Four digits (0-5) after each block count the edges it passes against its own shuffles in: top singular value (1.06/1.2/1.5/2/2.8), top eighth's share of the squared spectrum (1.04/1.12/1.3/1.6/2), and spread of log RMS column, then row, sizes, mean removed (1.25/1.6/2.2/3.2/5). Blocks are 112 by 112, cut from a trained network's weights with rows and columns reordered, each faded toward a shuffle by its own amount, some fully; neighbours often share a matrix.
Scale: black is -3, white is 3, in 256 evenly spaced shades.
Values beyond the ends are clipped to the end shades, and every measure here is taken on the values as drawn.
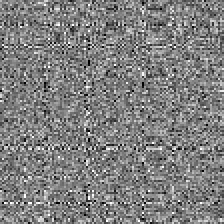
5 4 2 3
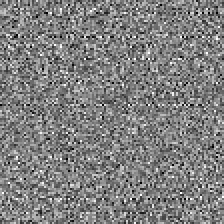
4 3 1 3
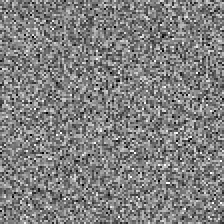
1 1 0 0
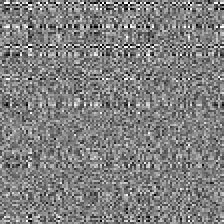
5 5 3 4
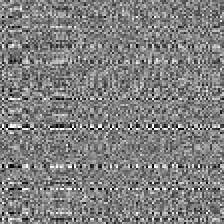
5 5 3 4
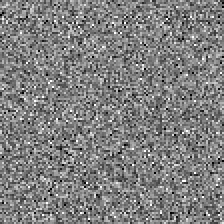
3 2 0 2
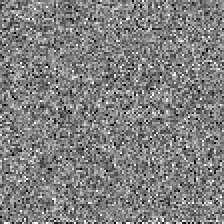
4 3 0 2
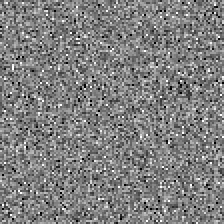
1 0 0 0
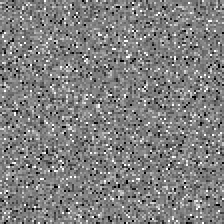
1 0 0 0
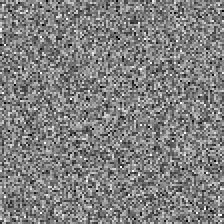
0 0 0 0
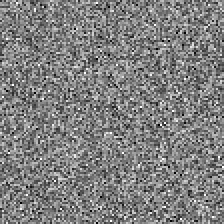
0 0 0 0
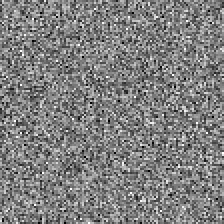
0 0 0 0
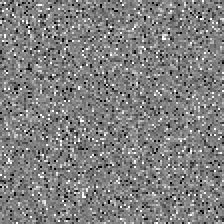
0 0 0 0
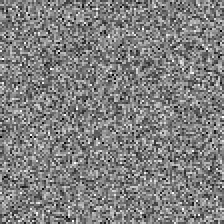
0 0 0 0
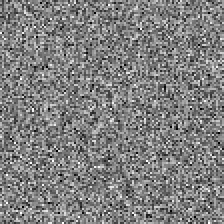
1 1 0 0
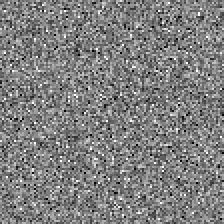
2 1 0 0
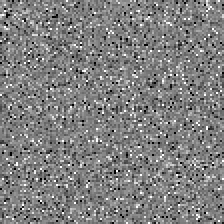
2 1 0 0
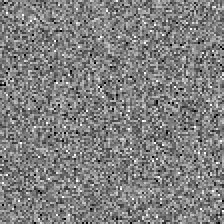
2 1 0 0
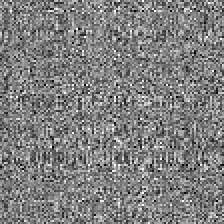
4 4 2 3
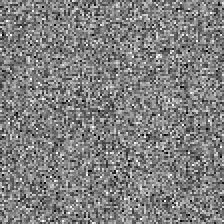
2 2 0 0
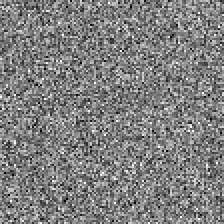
1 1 0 0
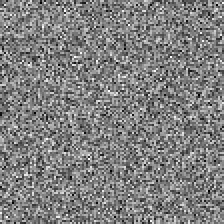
1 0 0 0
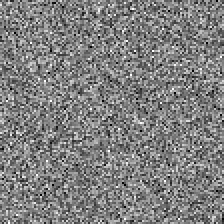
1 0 0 0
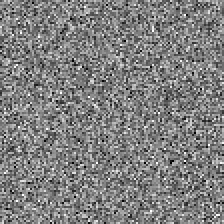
2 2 0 0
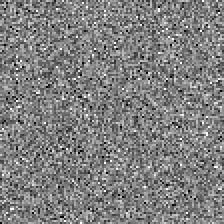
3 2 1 0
